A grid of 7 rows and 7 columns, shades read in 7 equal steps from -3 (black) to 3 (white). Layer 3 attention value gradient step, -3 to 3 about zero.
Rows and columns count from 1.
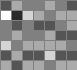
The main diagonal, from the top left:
-1 -2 0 0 1 -1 1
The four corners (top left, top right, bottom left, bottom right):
-1 -1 1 1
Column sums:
4 -1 3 1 4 1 0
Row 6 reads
-1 1 -1 -1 2 -1 -1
